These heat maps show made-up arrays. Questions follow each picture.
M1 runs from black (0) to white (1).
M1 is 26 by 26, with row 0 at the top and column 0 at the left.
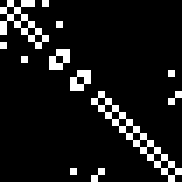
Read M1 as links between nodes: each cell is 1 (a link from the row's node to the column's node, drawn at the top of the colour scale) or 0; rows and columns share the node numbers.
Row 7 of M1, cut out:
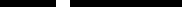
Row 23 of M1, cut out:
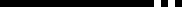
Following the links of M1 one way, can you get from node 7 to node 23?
no
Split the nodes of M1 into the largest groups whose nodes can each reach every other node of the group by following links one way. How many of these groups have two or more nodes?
2
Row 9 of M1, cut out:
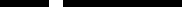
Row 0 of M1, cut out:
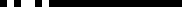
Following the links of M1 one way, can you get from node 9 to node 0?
yes
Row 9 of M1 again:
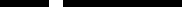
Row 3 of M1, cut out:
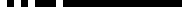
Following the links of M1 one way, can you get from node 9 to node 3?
yes
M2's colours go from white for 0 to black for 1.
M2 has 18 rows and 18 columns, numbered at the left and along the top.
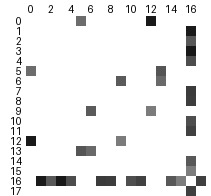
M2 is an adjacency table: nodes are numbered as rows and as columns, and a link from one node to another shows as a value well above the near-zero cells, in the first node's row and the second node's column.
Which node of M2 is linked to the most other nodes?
node 16
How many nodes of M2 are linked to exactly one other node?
11
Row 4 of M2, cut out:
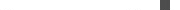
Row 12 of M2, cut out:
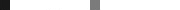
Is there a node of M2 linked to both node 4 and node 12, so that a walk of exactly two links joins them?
no
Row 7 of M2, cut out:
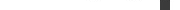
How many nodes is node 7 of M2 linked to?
1
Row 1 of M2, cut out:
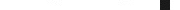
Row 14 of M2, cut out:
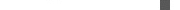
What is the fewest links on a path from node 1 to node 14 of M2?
2
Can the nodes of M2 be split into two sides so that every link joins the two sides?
yes
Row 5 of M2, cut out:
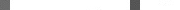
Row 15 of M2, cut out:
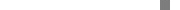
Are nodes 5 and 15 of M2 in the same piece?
no
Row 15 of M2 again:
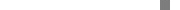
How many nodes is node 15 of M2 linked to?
1
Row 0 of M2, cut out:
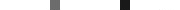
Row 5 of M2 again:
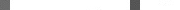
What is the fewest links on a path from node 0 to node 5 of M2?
1
